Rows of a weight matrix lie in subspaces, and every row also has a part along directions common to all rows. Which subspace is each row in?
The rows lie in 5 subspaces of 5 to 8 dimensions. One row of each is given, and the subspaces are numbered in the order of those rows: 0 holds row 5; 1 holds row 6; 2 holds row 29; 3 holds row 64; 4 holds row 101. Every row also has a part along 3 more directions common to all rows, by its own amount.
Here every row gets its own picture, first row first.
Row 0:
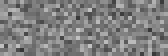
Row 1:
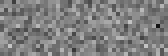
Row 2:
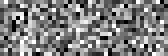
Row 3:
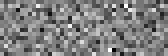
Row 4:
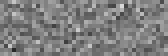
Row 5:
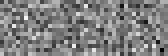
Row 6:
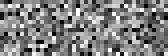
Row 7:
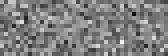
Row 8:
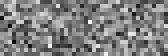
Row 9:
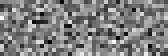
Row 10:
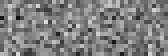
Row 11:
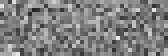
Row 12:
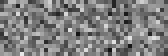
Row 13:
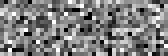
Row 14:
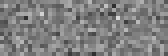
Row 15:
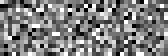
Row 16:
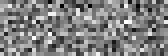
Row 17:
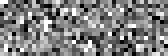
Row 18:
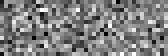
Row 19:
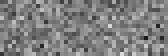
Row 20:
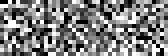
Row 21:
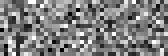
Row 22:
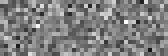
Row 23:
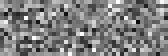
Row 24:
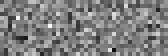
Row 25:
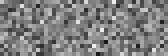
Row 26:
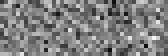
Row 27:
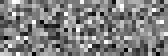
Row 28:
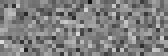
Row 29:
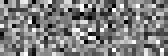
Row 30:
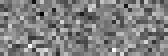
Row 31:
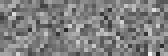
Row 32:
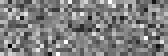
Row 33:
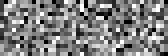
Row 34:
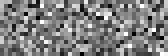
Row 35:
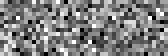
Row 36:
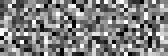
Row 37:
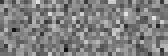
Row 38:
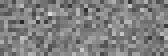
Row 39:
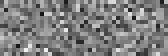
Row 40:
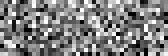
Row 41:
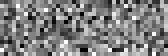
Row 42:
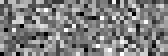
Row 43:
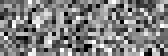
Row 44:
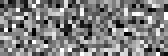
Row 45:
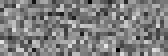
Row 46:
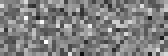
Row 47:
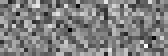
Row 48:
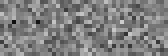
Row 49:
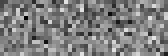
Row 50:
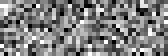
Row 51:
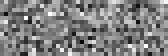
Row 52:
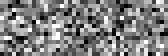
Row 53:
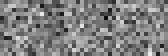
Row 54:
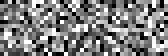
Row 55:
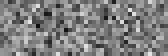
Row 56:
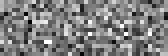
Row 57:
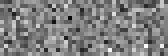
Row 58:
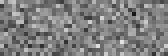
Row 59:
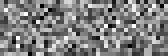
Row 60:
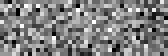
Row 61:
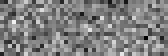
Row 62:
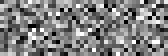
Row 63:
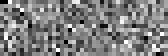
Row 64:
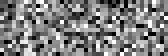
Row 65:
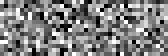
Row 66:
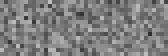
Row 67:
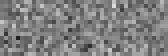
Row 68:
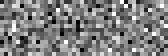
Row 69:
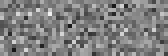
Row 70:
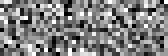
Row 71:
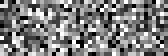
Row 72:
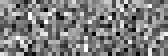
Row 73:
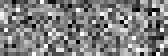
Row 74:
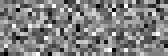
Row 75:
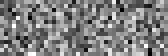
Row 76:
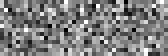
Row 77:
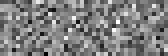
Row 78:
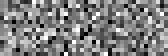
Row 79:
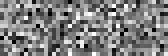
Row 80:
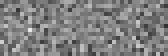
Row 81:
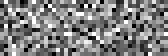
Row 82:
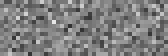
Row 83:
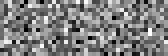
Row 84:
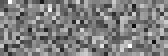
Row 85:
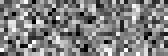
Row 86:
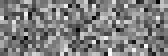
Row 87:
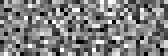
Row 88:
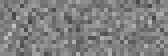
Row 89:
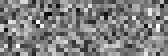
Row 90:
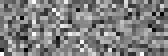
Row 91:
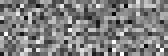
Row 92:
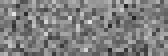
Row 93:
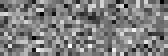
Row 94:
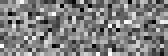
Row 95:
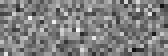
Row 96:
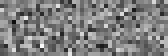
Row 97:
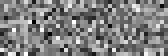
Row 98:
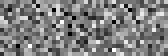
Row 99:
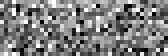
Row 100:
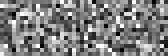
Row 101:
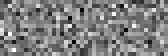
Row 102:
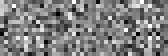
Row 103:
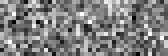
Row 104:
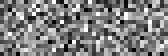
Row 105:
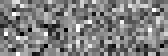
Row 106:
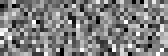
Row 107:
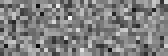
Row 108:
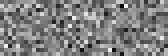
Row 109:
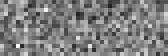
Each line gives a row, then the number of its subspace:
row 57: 4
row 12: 0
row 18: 2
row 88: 3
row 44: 0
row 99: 1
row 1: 3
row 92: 1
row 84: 3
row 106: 4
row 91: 1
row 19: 3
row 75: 4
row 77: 3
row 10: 2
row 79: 4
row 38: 1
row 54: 3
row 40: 1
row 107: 4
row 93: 2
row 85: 2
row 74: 2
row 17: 3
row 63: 3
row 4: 1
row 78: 3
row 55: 0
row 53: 1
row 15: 2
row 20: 3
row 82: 3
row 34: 0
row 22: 2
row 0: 1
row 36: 4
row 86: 3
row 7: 0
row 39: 2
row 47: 0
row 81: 2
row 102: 4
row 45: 4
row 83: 3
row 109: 1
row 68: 1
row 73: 1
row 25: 1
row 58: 0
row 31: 1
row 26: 0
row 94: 1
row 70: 4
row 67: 3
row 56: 0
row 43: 0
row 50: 1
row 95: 1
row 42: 0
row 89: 1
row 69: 4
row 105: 1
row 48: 0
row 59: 3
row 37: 3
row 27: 1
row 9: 0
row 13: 3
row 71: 4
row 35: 3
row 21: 2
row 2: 3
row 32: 3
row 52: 1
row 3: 2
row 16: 1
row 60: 1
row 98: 2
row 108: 2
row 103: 0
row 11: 1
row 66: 4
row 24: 2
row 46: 0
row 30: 2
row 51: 2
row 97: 2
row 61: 3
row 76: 2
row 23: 2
